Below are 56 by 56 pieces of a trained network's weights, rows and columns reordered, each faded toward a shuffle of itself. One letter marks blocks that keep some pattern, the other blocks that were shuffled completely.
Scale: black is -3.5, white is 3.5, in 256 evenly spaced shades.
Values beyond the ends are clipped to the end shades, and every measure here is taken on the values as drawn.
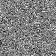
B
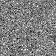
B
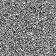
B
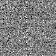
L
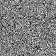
B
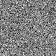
B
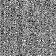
L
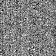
L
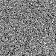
B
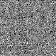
L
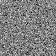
B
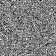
B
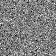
B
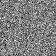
B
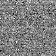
L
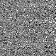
L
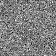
B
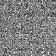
L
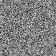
B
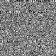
L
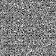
L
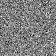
B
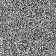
B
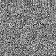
L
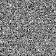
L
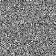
L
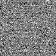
L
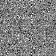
L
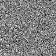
L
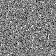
B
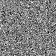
B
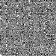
L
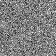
B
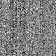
L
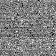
L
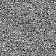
L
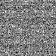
L
